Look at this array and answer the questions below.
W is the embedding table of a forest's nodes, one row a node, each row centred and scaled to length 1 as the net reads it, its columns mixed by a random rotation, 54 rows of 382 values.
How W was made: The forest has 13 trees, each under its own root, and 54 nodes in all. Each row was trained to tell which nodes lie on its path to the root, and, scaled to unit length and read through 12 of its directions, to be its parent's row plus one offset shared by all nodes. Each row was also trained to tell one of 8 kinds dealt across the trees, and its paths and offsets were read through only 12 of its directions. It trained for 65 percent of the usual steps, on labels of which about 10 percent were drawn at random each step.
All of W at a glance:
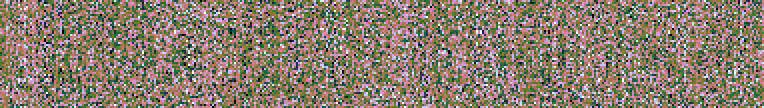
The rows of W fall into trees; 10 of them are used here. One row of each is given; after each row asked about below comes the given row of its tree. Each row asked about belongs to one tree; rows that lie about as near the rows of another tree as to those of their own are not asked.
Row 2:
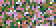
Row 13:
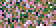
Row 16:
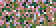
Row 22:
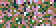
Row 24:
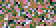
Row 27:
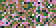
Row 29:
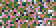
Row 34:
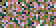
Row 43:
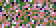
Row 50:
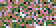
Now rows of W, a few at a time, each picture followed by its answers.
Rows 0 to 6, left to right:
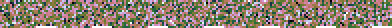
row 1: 13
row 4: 22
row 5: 24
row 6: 2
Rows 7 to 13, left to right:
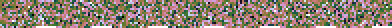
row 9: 50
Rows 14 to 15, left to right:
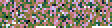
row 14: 50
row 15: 16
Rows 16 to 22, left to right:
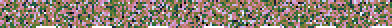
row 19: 29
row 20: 24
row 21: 13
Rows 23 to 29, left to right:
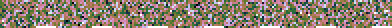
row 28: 43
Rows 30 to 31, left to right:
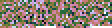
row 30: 27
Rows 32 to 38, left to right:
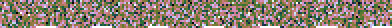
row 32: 43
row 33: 29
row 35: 29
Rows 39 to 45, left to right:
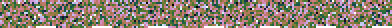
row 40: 50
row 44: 34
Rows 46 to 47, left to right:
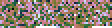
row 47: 13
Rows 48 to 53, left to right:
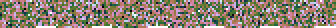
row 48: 43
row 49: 27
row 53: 22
